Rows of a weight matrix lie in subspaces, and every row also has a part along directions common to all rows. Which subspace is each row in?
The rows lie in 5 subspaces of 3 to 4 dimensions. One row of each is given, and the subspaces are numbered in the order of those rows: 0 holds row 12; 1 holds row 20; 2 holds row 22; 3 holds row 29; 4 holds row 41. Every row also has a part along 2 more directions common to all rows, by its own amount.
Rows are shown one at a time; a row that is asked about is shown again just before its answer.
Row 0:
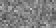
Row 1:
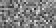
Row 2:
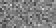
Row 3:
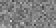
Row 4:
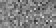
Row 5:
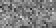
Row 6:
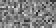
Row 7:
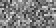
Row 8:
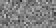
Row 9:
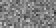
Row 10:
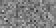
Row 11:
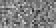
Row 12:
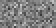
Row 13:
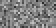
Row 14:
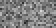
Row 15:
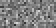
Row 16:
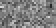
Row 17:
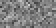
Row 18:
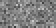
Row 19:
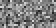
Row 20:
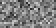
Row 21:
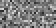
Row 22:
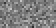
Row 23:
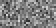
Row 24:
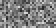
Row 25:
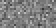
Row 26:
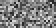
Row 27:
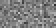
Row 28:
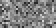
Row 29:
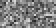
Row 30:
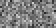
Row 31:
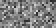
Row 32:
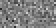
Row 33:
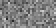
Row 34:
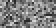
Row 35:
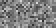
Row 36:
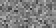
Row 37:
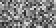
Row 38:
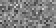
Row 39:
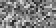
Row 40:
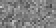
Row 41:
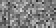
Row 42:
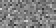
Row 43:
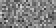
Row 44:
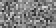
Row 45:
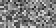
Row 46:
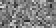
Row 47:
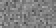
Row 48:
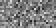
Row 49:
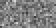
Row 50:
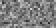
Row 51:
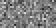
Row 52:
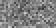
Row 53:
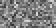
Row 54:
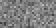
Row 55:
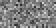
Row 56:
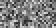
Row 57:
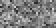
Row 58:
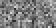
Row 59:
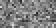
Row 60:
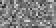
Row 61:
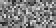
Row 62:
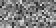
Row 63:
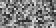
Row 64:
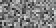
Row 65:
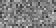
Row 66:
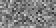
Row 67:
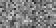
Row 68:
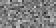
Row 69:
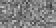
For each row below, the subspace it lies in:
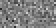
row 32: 4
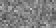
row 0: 2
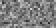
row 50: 1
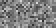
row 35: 2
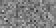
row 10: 0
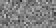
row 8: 3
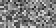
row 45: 4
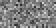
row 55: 4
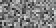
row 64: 3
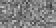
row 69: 1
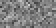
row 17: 1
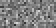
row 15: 0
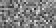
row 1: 0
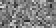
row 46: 1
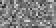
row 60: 1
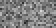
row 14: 4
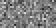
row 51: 2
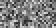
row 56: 3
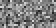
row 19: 0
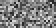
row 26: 1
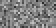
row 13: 4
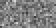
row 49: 3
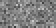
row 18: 4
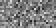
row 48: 0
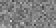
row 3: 1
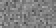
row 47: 3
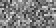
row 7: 3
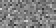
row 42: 2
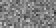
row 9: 3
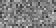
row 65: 0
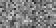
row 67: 0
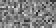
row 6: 0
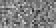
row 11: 0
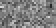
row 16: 1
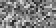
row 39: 1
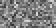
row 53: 1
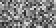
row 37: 1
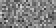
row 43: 0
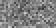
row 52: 4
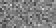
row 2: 2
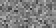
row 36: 2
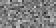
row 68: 4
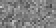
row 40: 1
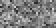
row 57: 2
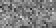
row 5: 2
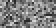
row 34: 3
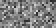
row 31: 0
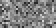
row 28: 2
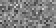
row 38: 2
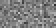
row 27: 4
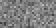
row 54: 3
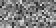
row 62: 1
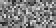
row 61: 3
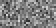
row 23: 3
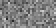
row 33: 4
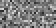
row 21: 2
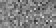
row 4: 0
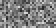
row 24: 4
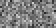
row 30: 0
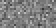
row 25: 2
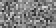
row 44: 3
